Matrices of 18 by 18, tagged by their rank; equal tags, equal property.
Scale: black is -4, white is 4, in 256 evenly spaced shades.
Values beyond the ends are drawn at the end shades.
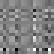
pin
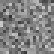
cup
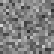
cup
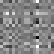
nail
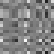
pin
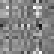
nail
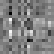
nail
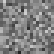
cup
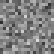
cup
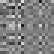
pin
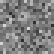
cup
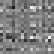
nail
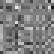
nail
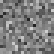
cup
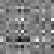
pin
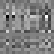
pin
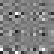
pin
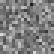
cup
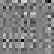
nail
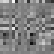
pin
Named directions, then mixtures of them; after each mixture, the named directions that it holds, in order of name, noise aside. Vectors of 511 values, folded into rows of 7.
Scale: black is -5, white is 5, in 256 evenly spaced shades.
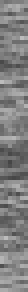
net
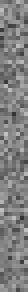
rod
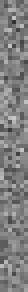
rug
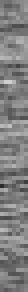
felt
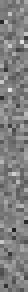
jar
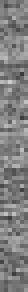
felt, rug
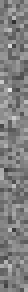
jar, rug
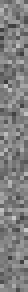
rod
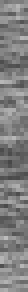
net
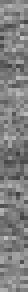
net, rod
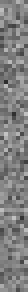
rod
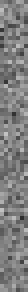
rod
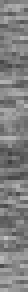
net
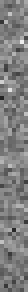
felt, jar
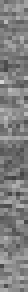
jar, net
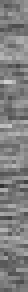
felt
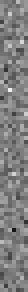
jar, rod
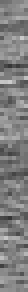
felt, net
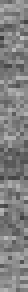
net, rod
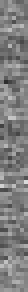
felt, rug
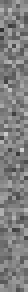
rod, rug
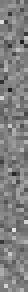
jar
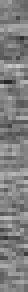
felt, net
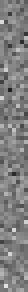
jar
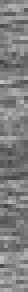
net
